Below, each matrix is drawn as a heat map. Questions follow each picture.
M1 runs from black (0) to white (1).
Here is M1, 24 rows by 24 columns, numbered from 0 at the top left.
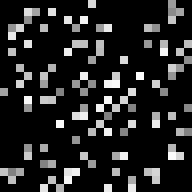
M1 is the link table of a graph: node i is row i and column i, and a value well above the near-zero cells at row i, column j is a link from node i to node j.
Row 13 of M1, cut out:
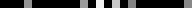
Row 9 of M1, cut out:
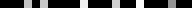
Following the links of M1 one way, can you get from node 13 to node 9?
yes
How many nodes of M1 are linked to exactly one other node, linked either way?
2
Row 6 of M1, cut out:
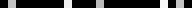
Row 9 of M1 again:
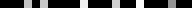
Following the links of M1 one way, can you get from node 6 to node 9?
yes
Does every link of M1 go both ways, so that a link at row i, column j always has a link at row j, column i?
yes
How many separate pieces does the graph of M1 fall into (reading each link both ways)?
1
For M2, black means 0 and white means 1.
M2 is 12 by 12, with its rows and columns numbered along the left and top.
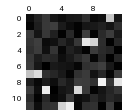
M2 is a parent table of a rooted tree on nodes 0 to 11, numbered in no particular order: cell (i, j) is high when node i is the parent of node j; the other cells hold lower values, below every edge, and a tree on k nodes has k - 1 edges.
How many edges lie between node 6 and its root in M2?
3
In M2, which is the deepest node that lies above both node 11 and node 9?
8
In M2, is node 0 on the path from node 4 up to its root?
no
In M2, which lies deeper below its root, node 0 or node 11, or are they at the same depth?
the same depth
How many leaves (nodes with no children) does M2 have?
6
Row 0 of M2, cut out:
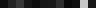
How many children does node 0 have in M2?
1
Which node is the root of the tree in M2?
3
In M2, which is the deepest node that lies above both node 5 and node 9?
8
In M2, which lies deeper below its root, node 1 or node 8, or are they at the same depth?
node 1
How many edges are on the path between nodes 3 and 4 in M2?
3
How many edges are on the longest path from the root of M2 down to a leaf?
3
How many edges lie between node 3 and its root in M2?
0
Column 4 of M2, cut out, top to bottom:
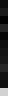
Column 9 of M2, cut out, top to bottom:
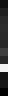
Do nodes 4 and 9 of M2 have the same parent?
no
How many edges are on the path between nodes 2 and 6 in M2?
2
